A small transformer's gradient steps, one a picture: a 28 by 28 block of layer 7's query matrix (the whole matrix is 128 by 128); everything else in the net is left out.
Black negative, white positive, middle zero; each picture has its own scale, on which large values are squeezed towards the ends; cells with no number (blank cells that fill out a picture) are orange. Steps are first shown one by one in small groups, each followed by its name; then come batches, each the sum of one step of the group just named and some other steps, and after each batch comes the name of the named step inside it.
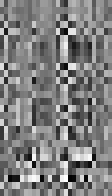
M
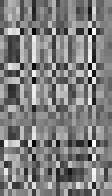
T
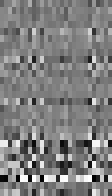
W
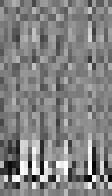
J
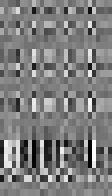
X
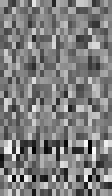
X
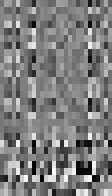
W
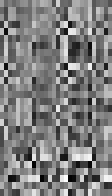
M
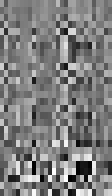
M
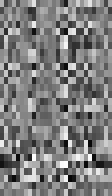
M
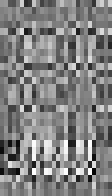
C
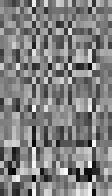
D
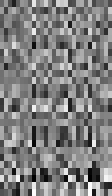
D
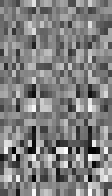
D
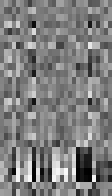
D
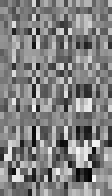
D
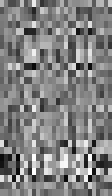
C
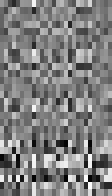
D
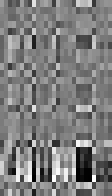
D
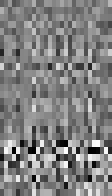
D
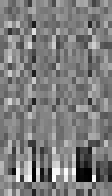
D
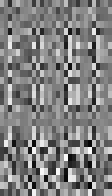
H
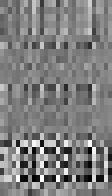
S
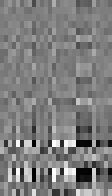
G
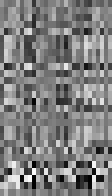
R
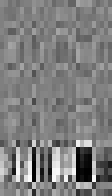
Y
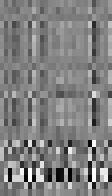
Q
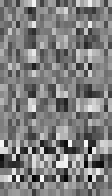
S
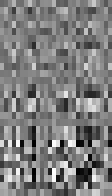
G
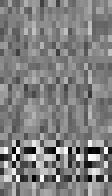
S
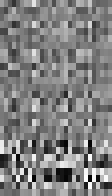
Q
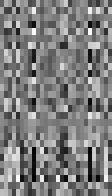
S
